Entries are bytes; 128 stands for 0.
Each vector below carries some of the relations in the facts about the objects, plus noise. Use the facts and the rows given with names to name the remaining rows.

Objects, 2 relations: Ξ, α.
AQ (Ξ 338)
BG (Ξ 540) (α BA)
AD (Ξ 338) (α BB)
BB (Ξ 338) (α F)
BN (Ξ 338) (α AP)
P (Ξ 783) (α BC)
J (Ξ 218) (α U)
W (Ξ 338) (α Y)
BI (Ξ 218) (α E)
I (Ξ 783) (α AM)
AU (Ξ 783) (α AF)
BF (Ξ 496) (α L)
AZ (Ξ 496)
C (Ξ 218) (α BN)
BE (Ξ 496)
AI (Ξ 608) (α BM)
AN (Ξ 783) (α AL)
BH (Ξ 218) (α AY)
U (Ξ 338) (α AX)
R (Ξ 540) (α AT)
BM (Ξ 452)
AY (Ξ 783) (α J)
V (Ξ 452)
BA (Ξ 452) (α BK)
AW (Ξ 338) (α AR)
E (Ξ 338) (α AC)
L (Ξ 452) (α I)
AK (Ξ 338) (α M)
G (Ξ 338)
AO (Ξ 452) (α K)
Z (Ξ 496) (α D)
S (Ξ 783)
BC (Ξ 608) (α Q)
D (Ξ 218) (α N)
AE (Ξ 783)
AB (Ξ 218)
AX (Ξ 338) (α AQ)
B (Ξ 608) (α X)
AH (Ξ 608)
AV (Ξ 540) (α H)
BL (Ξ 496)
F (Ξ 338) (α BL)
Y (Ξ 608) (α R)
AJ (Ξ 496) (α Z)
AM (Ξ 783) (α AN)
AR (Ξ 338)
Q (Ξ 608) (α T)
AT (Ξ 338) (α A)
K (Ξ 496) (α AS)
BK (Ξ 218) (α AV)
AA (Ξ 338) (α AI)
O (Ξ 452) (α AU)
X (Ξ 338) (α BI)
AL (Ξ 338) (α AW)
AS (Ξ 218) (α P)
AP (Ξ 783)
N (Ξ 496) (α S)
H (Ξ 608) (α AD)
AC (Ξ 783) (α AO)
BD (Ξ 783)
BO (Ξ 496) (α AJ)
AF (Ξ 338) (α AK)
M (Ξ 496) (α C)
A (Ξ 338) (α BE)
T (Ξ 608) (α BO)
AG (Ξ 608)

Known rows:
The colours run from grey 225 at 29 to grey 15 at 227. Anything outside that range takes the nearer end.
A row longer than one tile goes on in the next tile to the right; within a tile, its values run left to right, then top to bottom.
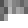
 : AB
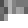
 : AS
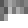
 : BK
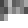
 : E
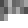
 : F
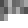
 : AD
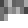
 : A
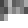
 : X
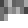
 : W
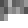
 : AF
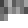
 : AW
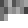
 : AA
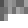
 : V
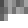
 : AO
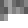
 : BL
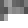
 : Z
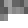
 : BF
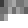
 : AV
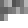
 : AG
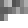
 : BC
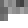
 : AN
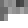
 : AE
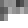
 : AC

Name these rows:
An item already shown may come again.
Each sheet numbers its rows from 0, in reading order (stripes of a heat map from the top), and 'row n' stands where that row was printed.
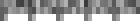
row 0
S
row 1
E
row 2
H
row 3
AV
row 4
BE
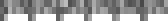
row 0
D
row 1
V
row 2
Q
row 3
C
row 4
M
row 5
L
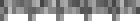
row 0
J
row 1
AI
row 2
BE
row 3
N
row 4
G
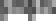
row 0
AZ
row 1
X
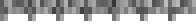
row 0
AZ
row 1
AA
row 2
AA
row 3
BO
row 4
R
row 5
B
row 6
T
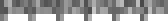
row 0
K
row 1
M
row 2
O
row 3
BI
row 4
Y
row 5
J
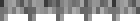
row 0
R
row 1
P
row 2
BM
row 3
BA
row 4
R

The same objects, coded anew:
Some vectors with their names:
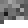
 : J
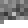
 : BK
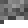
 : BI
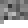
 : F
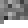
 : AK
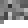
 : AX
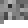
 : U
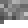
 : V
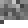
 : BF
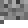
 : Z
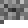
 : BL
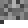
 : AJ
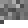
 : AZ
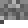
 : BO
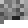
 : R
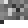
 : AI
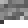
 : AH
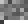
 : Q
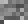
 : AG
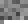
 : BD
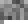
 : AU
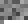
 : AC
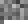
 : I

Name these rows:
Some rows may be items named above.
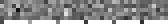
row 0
BM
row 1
P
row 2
AA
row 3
N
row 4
Y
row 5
D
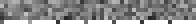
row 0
O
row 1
P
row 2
B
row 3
S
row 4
BC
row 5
B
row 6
N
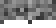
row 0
AS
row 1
B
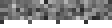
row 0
D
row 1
BE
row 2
C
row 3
B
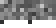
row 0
T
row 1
D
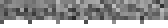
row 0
AS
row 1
AB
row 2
AV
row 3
M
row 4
BA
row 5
AY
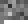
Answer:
X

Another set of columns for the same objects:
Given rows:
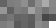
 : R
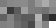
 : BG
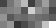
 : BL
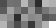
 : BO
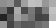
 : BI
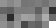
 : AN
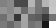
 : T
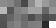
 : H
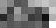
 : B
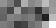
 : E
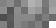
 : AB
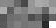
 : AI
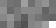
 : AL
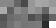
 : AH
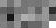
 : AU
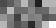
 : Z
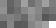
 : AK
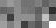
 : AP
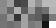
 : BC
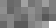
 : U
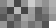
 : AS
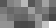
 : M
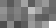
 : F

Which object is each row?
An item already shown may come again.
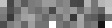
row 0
O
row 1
T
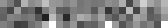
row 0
E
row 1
AY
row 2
AS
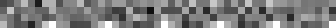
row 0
N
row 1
BE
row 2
AC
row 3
K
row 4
K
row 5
AY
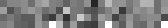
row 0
AV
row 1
S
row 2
BK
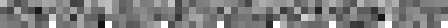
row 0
AO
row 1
Q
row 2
AA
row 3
O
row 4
Y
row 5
P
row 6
X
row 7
BM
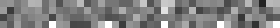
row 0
BK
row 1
BE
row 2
D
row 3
BA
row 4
AJ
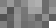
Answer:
C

